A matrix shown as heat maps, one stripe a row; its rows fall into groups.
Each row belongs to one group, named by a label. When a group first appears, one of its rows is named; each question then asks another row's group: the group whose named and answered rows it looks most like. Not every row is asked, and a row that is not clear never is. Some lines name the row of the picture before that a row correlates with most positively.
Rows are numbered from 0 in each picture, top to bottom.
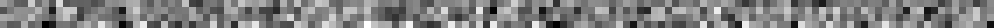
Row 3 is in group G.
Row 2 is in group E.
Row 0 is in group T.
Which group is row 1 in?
E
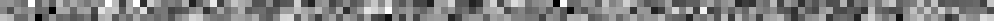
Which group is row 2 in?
E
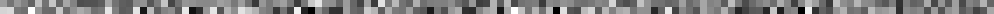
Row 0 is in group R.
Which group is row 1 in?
T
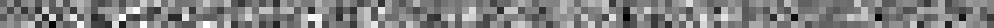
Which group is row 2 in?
R
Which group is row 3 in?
G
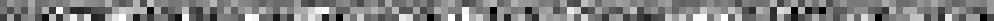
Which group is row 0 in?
T
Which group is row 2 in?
R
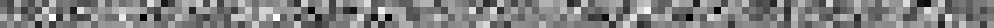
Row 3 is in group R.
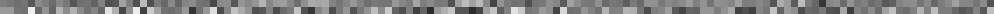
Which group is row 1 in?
T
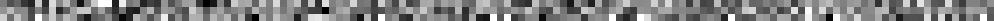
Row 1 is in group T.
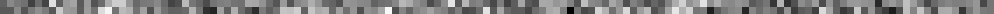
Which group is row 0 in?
R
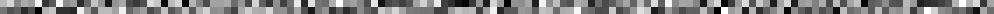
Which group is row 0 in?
E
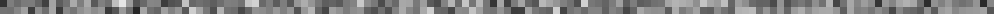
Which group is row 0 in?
R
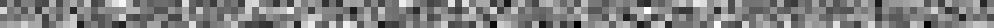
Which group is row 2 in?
R
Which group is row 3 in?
E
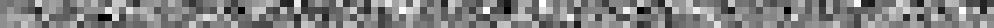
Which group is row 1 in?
R
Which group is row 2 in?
G
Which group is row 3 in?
E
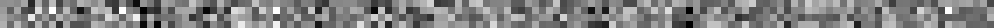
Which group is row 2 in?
T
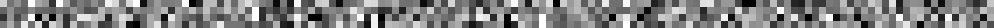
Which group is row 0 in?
T
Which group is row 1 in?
E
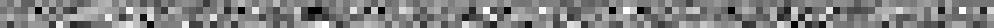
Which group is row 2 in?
T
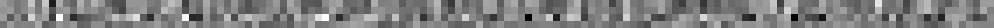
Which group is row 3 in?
E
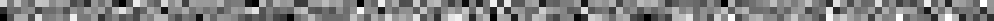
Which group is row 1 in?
R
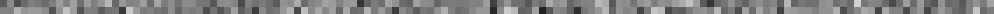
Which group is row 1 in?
E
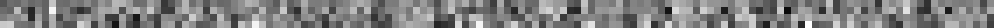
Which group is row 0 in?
R
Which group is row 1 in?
R
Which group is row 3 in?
T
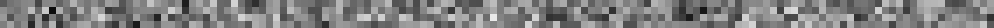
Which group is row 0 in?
T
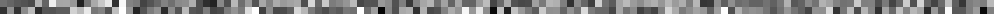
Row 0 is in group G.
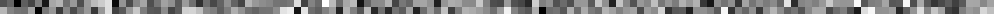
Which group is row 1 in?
E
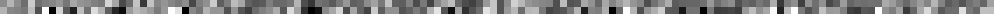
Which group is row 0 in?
T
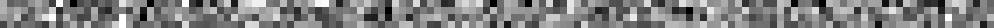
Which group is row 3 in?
R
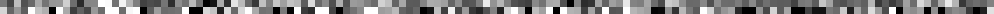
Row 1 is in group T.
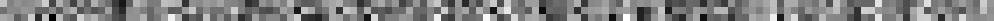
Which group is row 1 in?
E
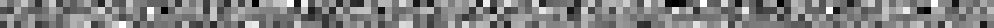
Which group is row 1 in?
R
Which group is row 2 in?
T
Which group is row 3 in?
R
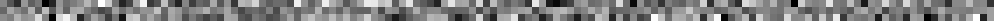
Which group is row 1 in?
G
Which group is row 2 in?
E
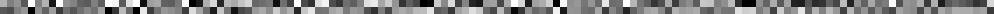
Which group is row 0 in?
T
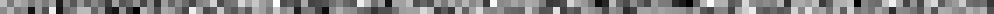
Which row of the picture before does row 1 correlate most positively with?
1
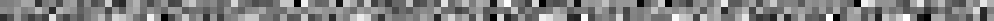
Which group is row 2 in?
R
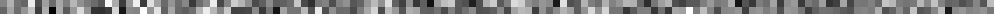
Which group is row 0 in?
T
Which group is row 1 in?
G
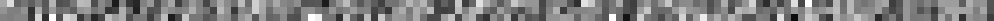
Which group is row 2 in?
R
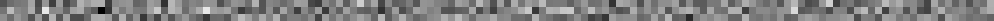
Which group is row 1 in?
G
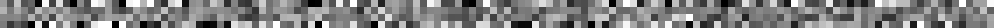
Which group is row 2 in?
G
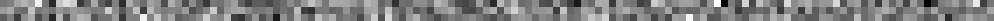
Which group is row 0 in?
E
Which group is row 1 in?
T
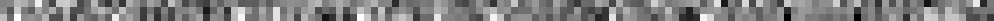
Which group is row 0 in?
E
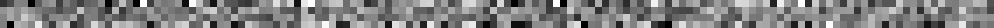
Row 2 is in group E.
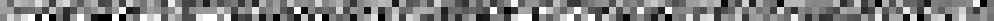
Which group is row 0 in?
E
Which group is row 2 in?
G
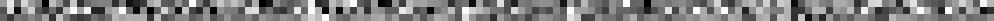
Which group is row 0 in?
E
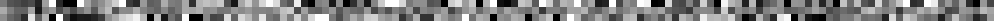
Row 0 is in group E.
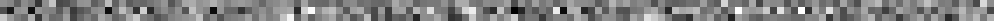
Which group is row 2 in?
E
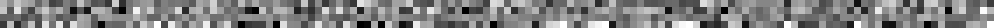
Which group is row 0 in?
G
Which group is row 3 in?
G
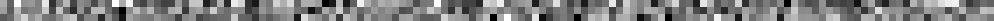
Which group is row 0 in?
G
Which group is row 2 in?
E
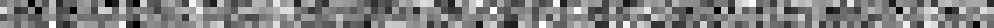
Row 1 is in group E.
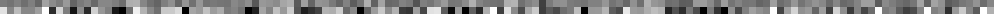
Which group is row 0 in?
E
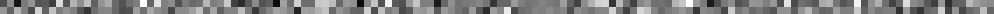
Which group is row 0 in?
G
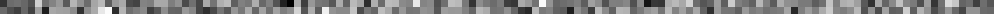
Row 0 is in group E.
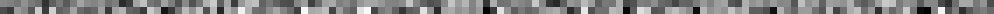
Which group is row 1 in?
R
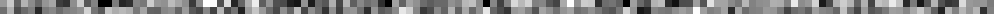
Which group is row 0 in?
G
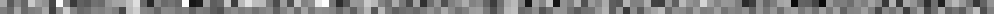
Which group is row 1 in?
E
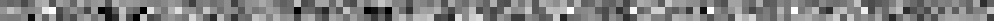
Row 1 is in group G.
